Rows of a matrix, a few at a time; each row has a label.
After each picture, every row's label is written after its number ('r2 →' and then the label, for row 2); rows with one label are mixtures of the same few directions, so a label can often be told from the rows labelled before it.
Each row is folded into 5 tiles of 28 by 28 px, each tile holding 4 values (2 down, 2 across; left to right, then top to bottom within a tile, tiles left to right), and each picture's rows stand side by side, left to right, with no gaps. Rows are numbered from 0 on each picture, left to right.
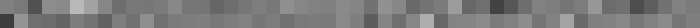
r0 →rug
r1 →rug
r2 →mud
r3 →rug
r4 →rug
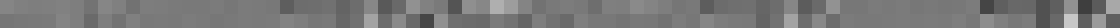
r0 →mud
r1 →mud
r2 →mud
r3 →rug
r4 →rug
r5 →mud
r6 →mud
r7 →mud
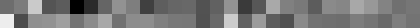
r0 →rug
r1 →mud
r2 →rug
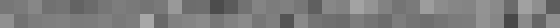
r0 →rug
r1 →rug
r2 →rug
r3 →mud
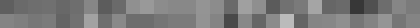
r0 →mud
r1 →mud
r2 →rug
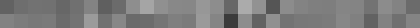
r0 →mud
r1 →mud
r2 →mud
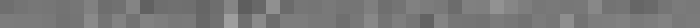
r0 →mud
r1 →mud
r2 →mud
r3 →rug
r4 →rug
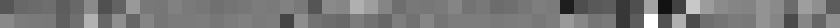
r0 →mud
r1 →rug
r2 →rug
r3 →rug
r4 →mud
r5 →mud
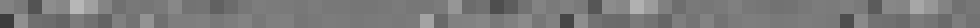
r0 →rug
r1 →rug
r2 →rug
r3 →rug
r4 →rug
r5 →rug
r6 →rug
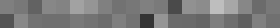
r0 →rug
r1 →rug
